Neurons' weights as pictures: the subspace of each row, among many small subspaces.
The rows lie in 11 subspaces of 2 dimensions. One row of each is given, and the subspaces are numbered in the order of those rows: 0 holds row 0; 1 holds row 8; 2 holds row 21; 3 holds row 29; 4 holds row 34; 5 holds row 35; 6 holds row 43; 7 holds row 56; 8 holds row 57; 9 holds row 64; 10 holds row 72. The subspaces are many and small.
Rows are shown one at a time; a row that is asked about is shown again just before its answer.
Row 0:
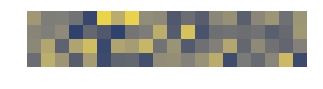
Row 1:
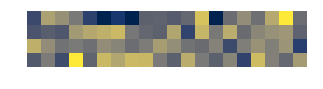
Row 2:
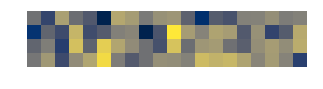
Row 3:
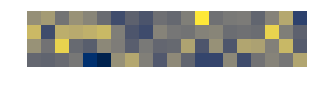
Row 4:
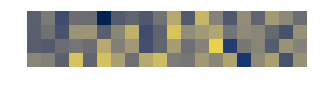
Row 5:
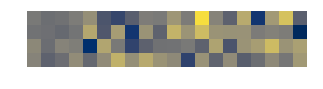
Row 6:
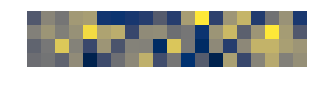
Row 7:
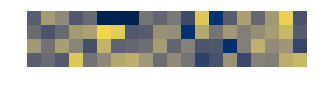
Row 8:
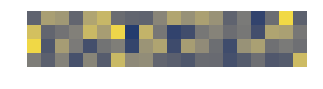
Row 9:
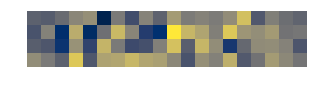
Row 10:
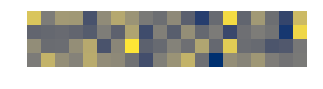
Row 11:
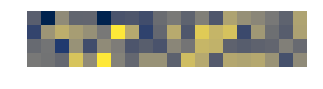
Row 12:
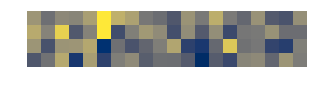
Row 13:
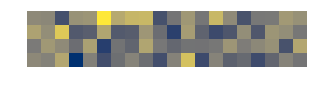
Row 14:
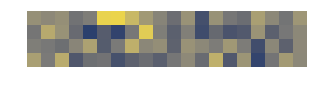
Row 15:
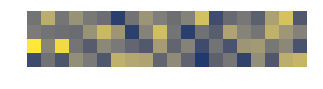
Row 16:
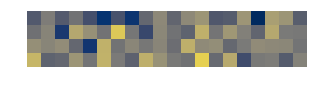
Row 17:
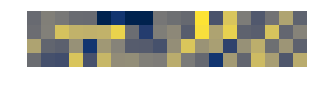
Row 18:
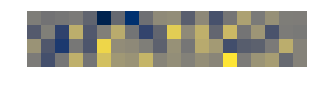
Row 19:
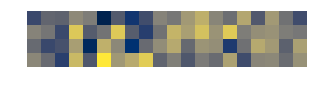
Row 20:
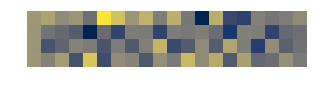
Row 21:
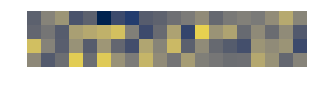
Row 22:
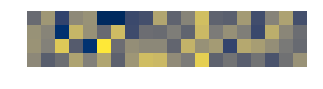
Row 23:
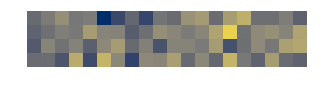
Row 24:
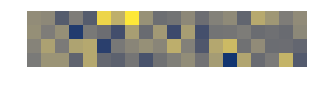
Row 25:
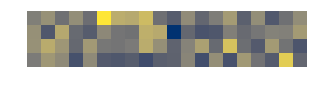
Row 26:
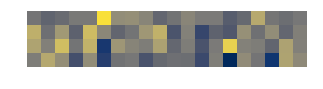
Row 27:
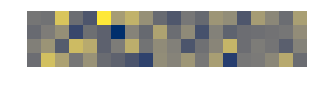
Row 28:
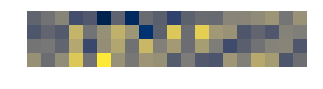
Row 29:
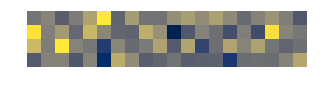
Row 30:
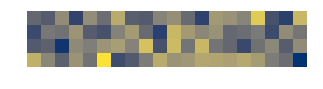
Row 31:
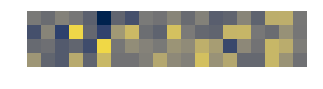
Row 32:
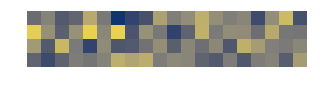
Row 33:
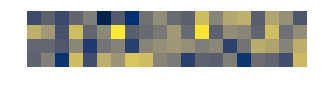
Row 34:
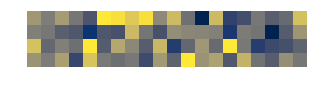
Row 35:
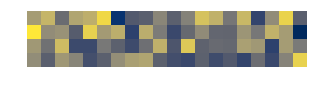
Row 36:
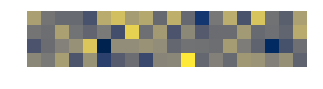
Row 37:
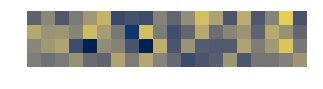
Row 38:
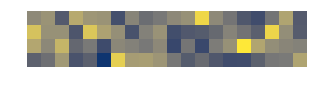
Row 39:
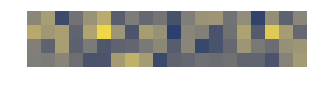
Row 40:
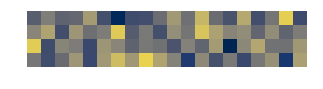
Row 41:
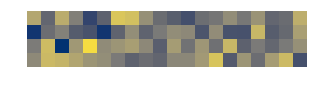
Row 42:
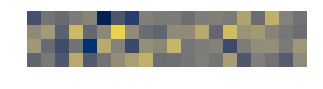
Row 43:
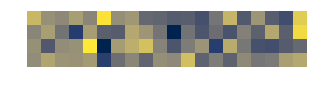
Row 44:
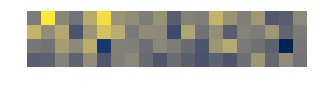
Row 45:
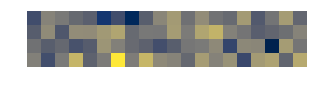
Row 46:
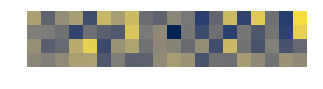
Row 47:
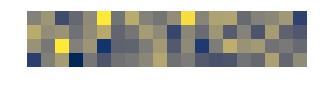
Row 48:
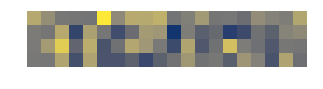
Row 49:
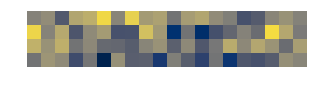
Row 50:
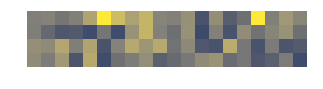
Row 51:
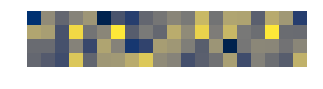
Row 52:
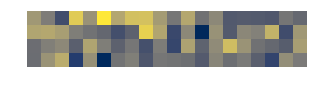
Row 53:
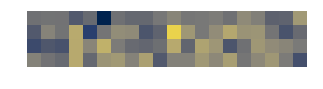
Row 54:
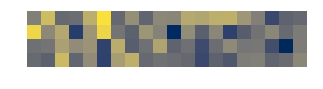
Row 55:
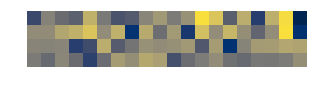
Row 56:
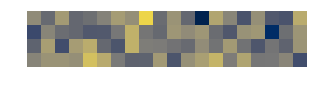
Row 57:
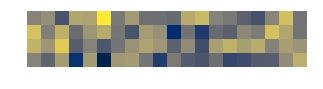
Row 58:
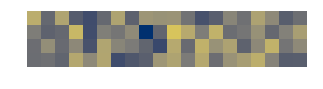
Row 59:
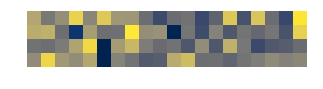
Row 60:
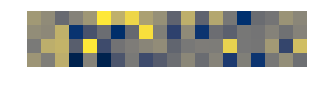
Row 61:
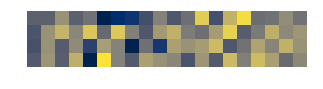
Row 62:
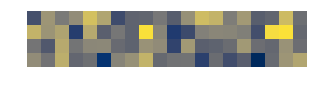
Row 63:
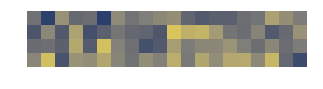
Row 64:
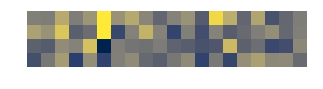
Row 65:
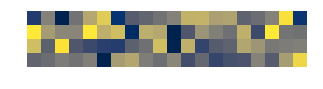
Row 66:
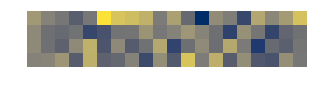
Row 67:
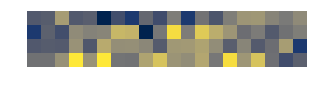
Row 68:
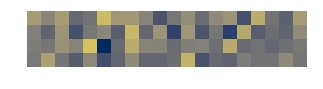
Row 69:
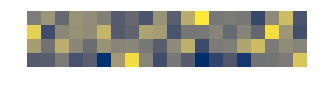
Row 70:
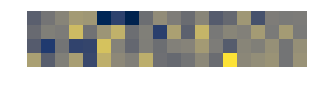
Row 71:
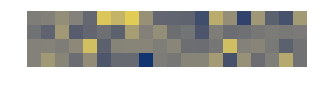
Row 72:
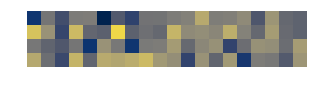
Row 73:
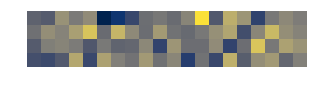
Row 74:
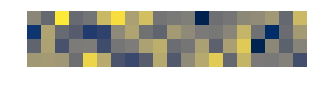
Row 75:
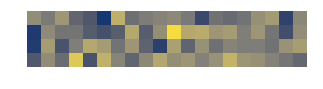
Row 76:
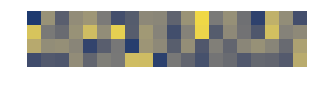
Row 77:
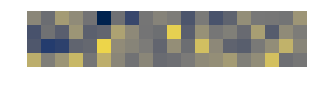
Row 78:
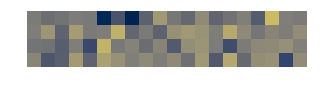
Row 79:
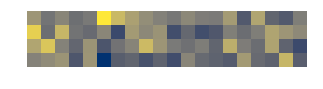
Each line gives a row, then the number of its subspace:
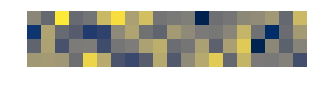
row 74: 7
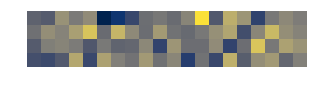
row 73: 4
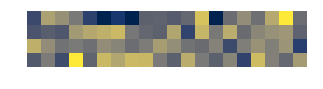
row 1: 2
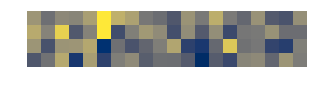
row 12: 9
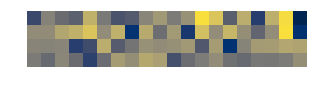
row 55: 6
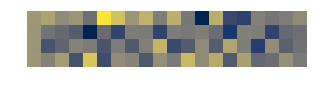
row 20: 4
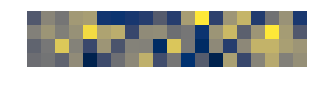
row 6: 4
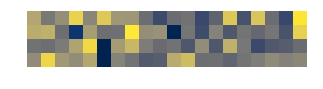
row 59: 6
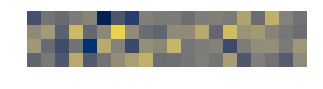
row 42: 10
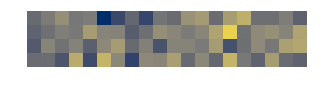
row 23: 4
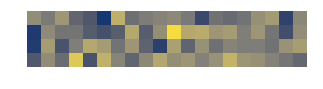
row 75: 1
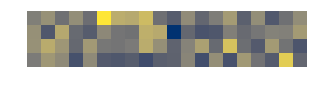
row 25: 1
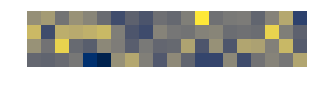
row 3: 7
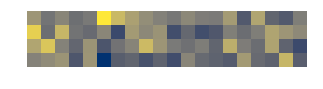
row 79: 1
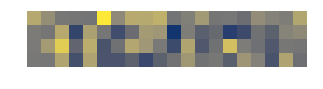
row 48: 10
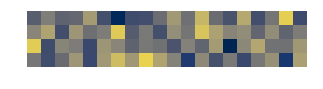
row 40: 1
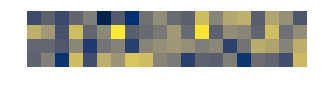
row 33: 10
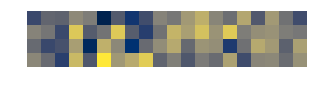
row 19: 10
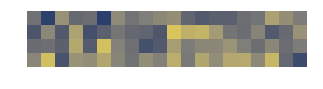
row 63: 5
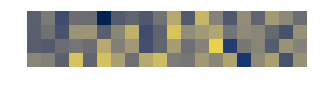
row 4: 1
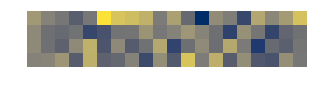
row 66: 4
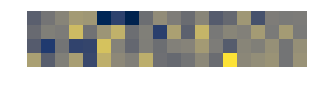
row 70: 0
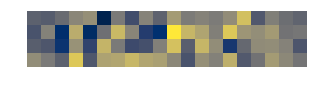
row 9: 10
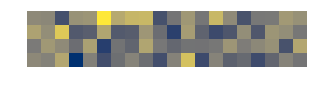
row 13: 8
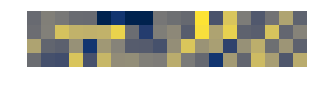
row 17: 7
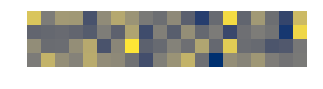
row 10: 6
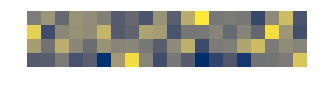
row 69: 7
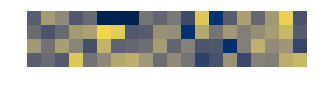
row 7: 2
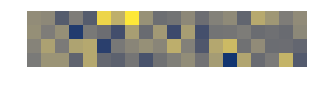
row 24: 0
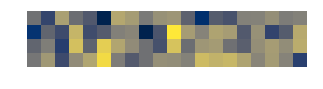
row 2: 5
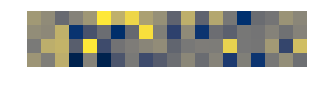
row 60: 8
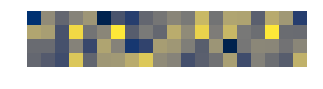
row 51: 10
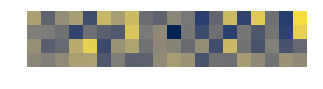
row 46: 6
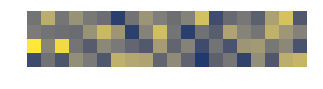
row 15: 2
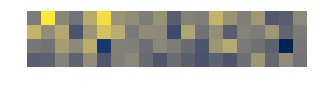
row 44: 9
